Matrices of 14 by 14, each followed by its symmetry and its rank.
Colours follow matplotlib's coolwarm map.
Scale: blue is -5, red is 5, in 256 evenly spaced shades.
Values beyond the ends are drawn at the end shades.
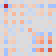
symmetric, rank three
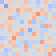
symmetric, full rank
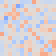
symmetric, full rank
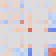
symmetric, rank two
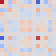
symmetric, rank two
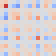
symmetric, rank two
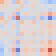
symmetric, rank two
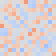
symmetric, full rank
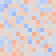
symmetric, full rank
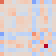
symmetric, rank three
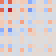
symmetric, rank two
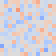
neither, full rank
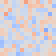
neither, full rank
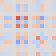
symmetric, rank two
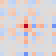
symmetric, rank two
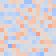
neither, full rank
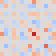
symmetric, rank three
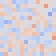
neither, full rank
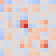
symmetric, rank three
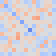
symmetric, full rank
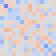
symmetric, full rank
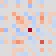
symmetric, rank three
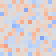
neither, full rank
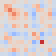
symmetric, rank three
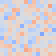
neither, full rank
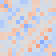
symmetric, full rank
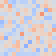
neither, full rank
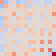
symmetric, rank three
